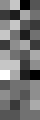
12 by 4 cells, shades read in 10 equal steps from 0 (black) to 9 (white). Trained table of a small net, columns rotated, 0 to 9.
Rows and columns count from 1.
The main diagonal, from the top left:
5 1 3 4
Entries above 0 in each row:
3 4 4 4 4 4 4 3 4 4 4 4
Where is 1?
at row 2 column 2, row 4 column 3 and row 8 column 3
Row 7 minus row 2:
5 6 -4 1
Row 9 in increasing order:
3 4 4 5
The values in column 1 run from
2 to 9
